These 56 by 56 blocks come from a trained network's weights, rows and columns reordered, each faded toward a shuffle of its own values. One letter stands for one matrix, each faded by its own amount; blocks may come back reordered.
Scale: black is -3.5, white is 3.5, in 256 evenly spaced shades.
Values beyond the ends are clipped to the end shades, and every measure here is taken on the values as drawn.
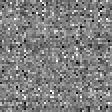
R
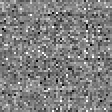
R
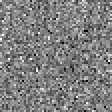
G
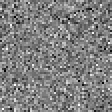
G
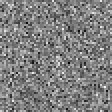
G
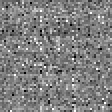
R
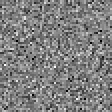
G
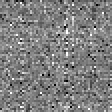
R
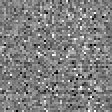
R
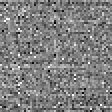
R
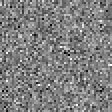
G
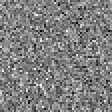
G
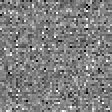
R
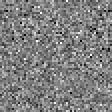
G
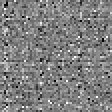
R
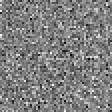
G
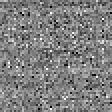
R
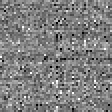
R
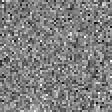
G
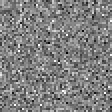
G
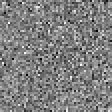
G
